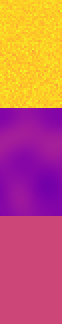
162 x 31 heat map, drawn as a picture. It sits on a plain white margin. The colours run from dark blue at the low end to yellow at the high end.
The table splits into 3 rows of 1 panel. Panel 1,1: very high, fine-grained, faint in contrast. Panel 2,1: low, smooth, faint in contrast. Panel 3,1: middling, flat.
